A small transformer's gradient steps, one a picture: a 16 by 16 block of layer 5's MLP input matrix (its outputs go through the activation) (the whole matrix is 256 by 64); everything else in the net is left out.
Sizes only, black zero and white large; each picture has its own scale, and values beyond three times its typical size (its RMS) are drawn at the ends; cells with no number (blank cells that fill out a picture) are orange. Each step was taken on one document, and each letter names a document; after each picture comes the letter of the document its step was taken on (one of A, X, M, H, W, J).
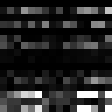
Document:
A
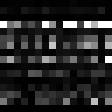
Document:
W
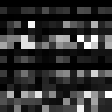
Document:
A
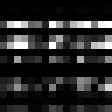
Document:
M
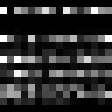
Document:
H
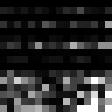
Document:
A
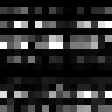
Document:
M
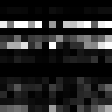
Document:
M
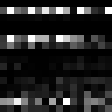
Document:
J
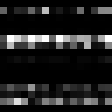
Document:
J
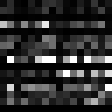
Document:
W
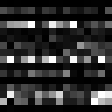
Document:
W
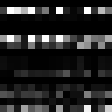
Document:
J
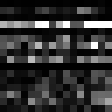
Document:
W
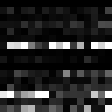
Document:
A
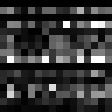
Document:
W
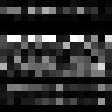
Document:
H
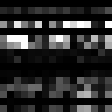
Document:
M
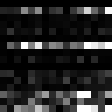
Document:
A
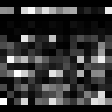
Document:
H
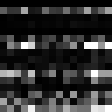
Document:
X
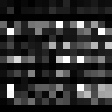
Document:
W
